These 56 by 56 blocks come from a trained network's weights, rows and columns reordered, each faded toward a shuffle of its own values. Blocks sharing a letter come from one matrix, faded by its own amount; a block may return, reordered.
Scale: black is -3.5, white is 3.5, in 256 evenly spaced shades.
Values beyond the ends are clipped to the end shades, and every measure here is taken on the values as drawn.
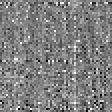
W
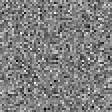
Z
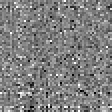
W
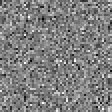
Z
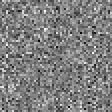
Z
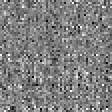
W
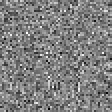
Z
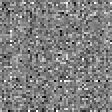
W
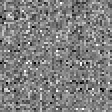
W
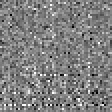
W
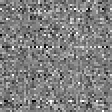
W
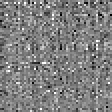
W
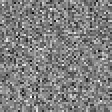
Z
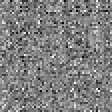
W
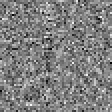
Z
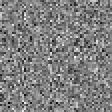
Z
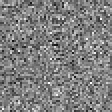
Z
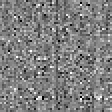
W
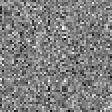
Z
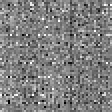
W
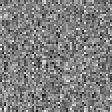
Z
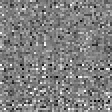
W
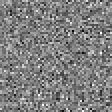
Z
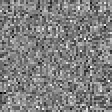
Z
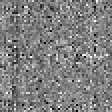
W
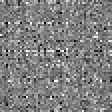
W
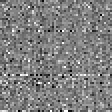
W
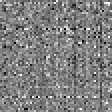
W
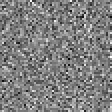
Z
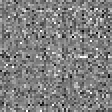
W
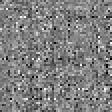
W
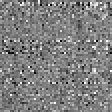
W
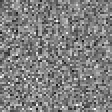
Z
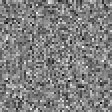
Z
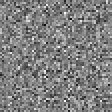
Z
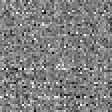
W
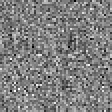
Z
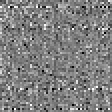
W
